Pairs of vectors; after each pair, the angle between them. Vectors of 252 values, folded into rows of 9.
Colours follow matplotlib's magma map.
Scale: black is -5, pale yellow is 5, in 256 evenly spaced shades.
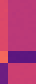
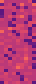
orthogonal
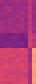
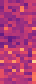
partly aligned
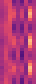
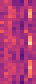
nearly parallel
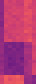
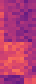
nearly opposite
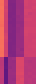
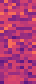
orthogonal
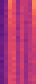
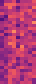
partly aligned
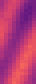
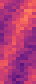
nearly opposite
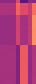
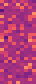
orthogonal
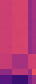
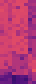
nearly parallel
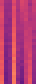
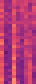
nearly parallel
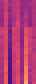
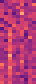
partly opposed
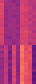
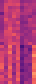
nearly opposite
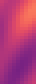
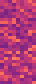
orthogonal
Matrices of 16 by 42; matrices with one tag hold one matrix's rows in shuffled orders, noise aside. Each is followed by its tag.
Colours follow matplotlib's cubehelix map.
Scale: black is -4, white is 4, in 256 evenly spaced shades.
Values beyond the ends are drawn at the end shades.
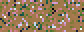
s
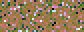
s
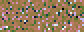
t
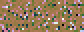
t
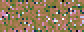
t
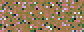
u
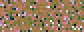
u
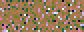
t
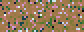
s
